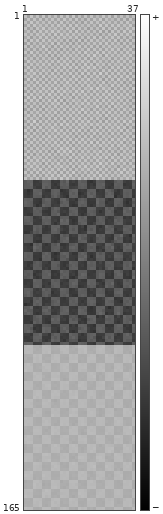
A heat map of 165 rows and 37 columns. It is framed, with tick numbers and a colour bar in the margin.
The table splits into 3 rows of 1 panel. Panel 1,1: high, checkered. Panel 2,1: low, checkered. Panel 3,1: high, checkered, faint in contrast.
